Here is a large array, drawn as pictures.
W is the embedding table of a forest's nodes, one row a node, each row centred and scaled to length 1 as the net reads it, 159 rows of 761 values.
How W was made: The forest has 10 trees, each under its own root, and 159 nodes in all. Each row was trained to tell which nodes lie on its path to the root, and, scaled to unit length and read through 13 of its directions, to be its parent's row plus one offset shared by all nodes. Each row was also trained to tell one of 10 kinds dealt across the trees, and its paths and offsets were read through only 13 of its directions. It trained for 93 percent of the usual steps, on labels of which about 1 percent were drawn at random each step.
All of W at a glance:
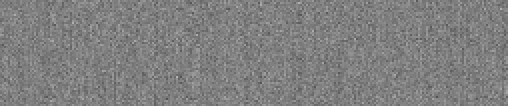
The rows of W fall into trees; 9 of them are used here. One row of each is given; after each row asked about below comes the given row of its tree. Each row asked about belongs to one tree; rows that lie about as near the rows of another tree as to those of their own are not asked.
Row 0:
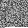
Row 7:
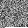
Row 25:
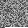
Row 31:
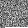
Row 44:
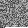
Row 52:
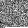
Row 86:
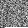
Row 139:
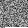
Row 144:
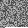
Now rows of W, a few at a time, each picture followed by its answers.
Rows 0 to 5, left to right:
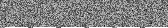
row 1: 44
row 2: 25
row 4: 52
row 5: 144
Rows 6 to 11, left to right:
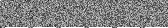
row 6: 44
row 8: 86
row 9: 31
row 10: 44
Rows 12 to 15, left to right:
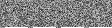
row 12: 31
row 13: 52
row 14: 0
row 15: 31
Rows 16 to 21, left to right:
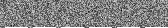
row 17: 86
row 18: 7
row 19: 139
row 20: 25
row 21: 25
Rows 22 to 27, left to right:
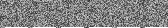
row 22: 7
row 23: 86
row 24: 0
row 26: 31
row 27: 25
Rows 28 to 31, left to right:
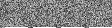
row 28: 44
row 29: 25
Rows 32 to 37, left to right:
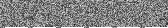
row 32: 139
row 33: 86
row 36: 144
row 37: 31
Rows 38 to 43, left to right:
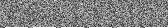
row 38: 144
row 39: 52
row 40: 31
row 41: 139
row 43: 0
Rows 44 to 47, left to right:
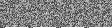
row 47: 25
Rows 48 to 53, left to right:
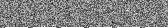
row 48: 44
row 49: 31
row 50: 139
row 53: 31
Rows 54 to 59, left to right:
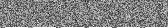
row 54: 25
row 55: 144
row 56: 86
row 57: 31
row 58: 31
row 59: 31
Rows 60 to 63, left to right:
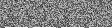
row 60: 52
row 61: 7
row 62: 0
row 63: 86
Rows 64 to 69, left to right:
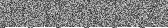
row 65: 31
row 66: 7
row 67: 44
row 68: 25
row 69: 52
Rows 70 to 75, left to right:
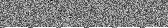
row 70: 86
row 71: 31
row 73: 25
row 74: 44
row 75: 144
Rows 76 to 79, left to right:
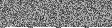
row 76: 139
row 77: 144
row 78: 44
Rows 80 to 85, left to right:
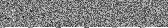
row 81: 139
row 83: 25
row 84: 144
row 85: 52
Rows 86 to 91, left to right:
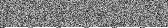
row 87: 7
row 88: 86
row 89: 7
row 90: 0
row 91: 86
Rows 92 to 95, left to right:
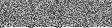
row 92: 52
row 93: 44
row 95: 0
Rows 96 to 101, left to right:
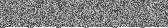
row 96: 44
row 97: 144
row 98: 7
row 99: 7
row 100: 144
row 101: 31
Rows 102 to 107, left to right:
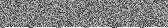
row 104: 139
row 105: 44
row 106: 25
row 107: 52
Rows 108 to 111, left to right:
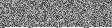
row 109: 7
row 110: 144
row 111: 144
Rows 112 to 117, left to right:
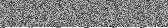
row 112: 144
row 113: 7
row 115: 86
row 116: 44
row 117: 86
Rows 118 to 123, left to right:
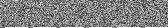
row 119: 25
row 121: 31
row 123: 144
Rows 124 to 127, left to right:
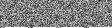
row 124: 144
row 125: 86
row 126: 7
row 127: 52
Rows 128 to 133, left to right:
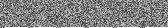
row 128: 86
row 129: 31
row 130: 31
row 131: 0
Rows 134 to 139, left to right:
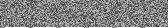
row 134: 44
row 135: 7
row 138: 25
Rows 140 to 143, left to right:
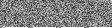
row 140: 52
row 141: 52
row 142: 144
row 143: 86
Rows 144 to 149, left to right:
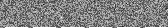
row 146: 144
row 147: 139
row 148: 25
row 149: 25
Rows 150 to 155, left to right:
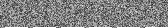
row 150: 31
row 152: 25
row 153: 25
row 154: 52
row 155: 144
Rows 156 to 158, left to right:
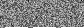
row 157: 25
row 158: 144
